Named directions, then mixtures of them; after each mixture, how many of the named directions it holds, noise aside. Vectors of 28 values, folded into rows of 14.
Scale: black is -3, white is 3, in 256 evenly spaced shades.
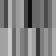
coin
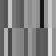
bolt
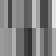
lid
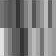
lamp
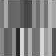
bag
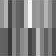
one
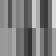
one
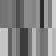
three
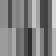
one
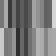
three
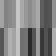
three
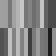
three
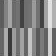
two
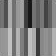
one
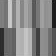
two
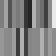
three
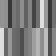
two
